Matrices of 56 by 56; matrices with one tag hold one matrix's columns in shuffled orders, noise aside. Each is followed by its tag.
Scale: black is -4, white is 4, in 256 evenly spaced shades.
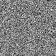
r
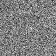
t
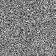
r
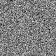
r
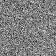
t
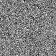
t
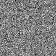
t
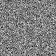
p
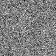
t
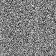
r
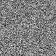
p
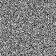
p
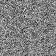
r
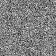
t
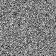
p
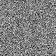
p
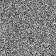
p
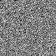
r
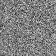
r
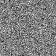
t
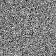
t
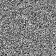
p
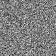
p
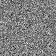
p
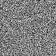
r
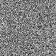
p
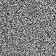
r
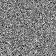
p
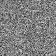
p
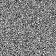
p
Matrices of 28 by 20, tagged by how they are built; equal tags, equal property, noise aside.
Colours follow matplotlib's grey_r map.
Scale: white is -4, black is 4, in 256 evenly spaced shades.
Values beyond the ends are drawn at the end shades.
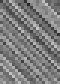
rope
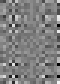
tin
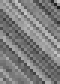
rope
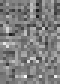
tin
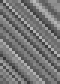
rope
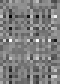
tin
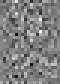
tin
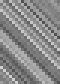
rope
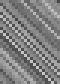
rope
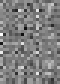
tin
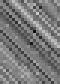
rope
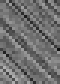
rope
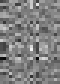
tin
